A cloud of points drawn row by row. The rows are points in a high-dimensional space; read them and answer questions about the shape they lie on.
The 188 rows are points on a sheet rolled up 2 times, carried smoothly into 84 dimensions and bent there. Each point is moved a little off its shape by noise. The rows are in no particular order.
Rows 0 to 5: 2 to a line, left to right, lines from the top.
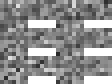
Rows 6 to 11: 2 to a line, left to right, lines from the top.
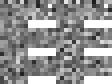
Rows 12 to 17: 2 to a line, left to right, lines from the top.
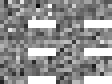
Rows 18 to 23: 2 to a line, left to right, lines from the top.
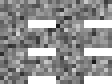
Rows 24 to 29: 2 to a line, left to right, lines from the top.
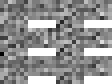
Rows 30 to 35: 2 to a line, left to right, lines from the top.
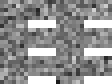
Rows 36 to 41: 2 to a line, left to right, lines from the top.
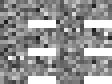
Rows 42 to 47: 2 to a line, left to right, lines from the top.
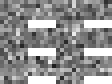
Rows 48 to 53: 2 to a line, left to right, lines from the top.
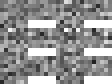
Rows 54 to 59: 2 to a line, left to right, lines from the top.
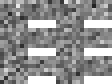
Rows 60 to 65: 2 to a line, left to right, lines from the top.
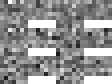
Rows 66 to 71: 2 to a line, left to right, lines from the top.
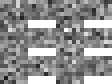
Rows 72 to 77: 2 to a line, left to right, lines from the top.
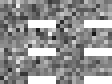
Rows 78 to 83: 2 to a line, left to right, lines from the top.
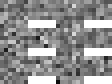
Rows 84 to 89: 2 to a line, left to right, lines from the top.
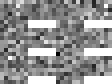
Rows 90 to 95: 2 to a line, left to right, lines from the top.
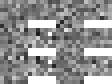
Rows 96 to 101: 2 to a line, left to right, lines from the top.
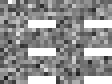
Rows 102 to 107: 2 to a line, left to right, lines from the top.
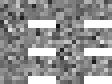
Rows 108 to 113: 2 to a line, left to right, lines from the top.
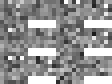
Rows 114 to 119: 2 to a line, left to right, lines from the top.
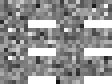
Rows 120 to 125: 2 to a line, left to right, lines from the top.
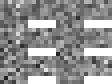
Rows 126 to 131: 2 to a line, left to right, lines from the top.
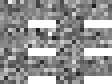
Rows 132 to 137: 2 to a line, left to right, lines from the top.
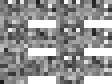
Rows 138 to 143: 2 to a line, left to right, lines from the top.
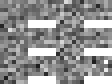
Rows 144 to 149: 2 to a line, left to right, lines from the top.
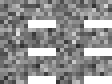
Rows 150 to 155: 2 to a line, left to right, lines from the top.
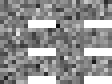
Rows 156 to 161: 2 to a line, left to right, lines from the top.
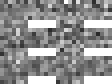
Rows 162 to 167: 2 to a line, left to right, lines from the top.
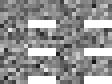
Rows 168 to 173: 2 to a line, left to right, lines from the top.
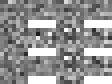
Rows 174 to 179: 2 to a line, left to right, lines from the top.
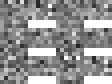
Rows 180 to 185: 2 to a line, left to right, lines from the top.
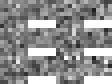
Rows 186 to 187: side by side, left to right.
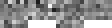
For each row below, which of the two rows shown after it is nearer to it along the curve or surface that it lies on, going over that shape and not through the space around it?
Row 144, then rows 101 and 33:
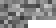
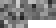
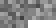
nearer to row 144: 101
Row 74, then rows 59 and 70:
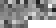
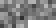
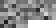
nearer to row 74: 70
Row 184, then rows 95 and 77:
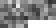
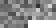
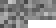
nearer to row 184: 95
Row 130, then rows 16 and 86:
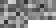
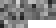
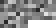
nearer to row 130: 86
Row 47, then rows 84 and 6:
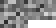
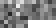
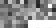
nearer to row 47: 6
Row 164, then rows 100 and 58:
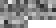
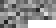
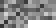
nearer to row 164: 58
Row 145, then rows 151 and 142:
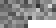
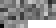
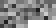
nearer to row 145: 151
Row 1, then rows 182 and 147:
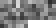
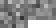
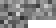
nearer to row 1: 147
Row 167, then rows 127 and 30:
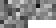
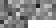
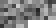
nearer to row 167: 127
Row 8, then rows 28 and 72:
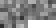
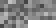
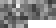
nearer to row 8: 28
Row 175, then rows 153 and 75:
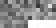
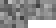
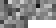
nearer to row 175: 75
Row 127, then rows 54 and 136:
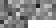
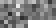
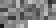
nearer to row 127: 54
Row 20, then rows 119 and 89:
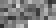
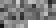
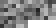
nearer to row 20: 89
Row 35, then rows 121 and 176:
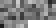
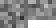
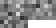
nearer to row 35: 176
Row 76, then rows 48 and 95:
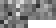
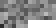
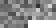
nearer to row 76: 95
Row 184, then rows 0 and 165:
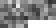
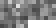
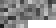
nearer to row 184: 165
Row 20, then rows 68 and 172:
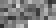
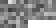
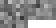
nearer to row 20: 68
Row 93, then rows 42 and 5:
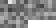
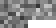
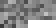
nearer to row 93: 5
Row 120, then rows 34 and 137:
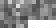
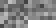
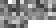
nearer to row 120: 34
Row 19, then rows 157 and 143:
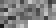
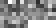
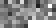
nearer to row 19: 157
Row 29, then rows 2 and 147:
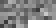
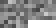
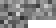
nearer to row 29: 2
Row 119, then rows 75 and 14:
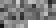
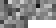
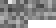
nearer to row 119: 75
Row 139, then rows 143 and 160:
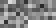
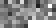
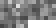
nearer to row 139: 143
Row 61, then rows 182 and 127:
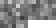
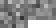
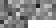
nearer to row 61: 182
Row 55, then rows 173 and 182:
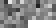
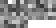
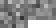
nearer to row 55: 182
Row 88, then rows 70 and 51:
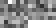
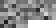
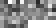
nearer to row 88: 51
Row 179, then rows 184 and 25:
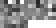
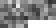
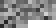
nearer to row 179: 25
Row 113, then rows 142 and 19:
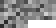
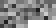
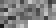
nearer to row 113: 142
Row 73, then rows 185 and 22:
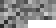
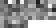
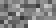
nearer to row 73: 185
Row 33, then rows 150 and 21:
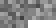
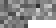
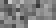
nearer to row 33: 21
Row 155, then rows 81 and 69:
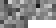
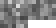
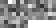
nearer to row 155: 81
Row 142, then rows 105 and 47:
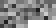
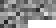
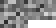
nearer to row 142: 105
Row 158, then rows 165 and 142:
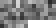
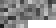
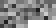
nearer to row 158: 165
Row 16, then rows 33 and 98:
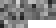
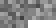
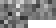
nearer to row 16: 98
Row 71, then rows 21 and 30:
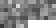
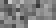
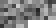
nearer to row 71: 21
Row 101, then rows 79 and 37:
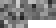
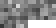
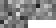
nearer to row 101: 37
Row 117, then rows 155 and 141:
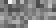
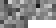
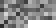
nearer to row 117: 155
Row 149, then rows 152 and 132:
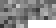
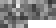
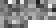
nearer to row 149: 152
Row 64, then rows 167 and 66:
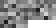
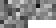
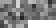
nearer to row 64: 66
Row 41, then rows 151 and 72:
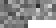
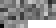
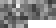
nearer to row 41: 72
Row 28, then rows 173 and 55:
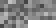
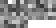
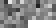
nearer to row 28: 55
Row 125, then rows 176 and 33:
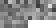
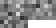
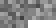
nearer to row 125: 176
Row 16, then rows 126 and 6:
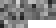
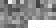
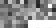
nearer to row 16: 126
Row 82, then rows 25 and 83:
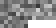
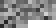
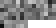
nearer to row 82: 83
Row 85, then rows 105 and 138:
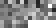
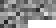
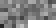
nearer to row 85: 105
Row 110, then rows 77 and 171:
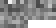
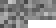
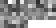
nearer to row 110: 77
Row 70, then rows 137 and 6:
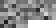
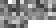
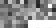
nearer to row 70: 137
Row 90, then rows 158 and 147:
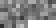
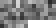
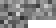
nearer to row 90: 147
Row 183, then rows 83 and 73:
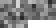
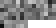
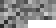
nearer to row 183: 83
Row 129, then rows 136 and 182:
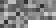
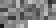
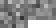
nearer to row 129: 136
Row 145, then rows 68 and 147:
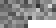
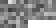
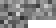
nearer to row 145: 147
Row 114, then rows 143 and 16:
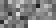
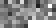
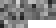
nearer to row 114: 16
